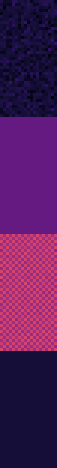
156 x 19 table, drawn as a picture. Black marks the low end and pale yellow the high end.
It is made of 4 by 1 panels. Panel 1,1: very low, fine-grained, faint in contrast. Panel 2,1: low, flat. Panel 3,1: middling, checkered. Panel 4,1: very low, flat.
